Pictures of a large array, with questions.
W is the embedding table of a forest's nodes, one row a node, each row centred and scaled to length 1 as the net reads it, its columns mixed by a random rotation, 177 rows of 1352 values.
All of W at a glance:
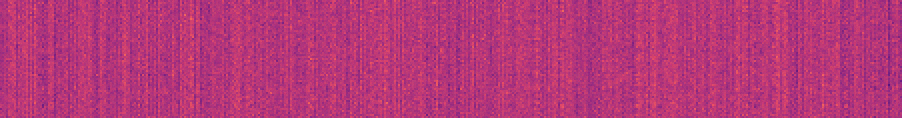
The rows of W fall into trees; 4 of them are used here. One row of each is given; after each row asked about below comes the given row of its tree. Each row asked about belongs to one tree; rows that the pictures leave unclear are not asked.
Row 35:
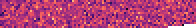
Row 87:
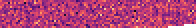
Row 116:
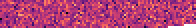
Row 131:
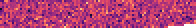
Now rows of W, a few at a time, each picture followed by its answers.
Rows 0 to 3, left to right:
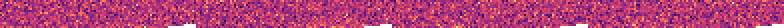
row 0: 87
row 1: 87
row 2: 131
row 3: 131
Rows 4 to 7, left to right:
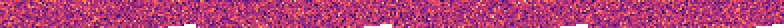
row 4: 35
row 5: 131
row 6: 131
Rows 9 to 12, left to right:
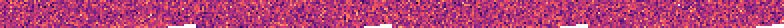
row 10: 116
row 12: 131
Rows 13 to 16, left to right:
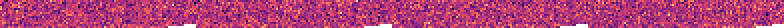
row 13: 87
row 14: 131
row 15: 87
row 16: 87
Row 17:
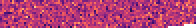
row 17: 116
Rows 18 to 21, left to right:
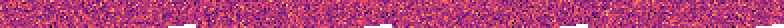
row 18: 87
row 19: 131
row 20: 35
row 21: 116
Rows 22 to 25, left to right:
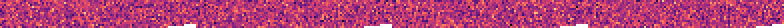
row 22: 35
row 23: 131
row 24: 131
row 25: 131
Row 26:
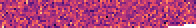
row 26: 87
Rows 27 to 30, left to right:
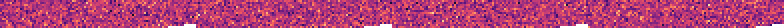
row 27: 131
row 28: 87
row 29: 87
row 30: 35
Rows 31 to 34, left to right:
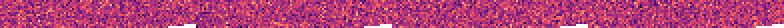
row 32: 116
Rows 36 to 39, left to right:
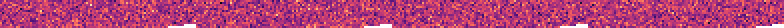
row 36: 131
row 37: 87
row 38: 131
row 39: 35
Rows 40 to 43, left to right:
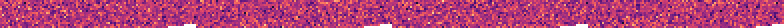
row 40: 87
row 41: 131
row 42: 87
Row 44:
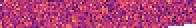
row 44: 131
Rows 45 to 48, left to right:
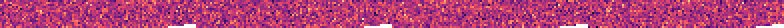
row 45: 131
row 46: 87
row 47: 35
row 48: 116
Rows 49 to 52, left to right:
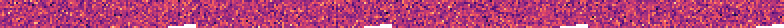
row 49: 87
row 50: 131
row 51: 87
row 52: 131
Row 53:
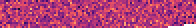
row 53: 87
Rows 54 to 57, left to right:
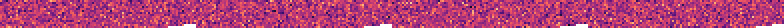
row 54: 87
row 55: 131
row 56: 87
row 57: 131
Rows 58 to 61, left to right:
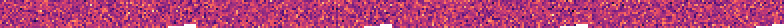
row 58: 131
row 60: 35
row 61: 87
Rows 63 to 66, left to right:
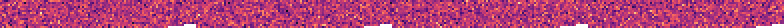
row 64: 87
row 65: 131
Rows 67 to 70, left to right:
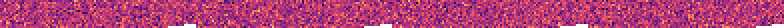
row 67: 131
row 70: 87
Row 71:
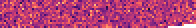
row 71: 116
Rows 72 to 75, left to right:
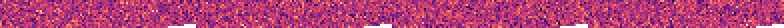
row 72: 131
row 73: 131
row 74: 116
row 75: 131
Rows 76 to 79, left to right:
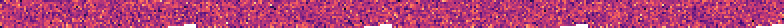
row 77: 116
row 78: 87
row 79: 116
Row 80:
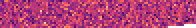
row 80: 131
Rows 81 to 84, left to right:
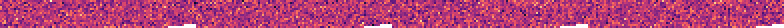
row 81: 87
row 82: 87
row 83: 131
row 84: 131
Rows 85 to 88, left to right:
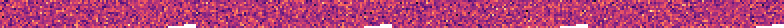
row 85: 87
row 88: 87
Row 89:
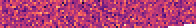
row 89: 87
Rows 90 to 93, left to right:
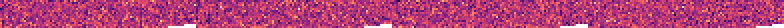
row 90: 131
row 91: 131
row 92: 87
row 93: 35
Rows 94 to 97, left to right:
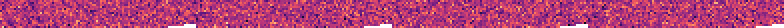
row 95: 116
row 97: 116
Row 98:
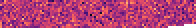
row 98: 131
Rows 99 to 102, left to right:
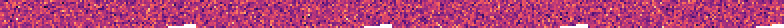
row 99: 87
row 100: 87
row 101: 131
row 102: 116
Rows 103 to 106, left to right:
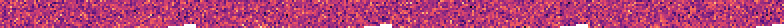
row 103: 87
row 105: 87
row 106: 131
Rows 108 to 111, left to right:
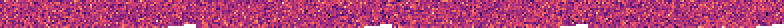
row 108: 131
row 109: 131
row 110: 87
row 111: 87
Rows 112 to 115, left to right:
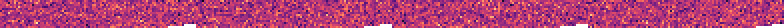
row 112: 87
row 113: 87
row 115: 87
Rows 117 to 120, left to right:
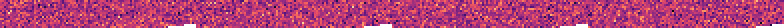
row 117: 87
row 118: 87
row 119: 35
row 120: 35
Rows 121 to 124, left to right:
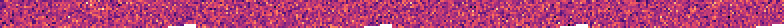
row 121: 131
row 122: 87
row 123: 87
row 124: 131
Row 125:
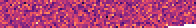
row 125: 87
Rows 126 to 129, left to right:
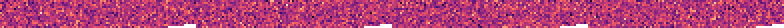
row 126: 87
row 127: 131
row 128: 87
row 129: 131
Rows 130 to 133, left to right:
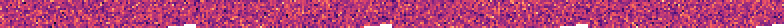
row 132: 131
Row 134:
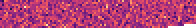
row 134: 131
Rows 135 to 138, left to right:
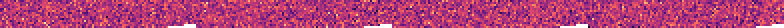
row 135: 131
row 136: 35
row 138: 116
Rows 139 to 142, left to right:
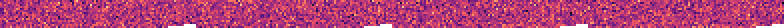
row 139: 131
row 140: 35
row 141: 87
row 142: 87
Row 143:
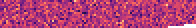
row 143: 131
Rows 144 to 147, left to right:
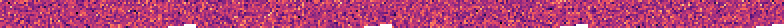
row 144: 87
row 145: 131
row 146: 35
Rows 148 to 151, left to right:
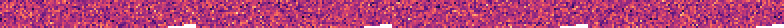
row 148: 116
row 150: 87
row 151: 131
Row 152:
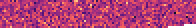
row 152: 131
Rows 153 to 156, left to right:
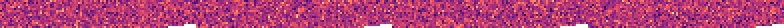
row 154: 131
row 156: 35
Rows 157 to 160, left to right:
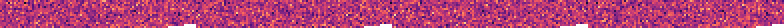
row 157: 87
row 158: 87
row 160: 87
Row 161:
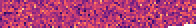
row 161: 116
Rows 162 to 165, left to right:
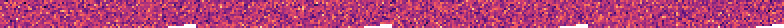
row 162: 87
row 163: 131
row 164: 131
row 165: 35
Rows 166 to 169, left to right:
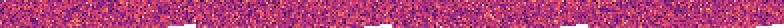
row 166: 131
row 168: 131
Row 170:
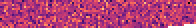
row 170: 131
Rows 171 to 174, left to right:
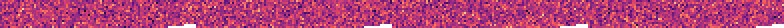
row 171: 116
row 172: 87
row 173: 87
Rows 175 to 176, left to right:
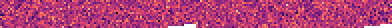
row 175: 35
